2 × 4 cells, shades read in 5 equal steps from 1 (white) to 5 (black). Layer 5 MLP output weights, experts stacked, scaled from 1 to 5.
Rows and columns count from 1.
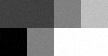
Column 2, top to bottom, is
4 3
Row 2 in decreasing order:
5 3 1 1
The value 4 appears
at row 1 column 1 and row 1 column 2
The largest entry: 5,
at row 2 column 1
